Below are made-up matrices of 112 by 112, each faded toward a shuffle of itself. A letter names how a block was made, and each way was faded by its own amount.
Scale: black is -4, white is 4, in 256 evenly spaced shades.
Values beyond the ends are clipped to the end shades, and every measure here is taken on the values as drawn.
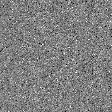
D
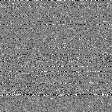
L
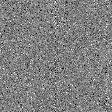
D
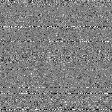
L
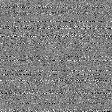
L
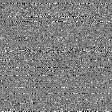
L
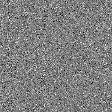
D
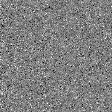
D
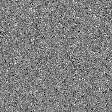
D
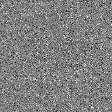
D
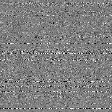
L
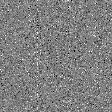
D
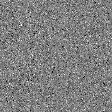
D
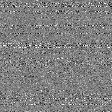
L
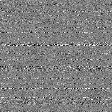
L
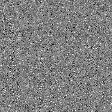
D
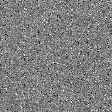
D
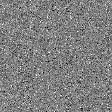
D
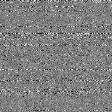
L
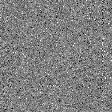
D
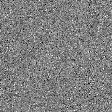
D
